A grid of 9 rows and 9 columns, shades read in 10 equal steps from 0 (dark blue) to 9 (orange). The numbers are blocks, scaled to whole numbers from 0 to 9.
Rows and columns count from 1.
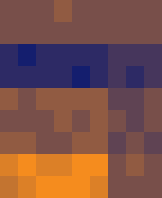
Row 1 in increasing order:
4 4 4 4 4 4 4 4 5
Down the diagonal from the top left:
4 4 1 1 5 5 3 5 4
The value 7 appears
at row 9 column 1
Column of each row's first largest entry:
4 1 7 7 1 4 1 2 3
